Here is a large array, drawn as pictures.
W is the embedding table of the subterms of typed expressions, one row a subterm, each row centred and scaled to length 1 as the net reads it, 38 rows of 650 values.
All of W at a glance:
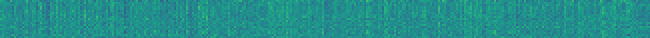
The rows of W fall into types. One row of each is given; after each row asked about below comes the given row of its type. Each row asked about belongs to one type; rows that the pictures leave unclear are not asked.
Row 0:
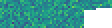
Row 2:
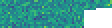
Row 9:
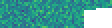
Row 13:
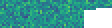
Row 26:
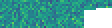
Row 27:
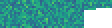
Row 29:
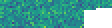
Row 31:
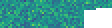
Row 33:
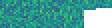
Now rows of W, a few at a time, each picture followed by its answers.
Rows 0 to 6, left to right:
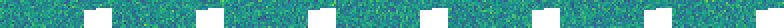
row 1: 0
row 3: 33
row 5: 2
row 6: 9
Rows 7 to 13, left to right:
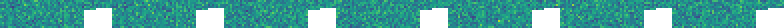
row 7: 27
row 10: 9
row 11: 13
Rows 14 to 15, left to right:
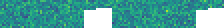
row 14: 13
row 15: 29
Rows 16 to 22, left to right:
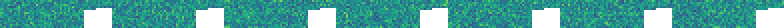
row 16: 29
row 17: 33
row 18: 2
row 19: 2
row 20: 31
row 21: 33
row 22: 9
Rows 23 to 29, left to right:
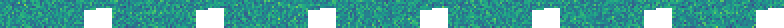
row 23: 27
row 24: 9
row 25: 0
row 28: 2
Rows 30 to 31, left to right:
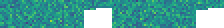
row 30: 27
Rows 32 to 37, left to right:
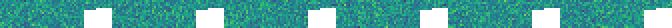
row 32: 31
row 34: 31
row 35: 29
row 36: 13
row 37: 9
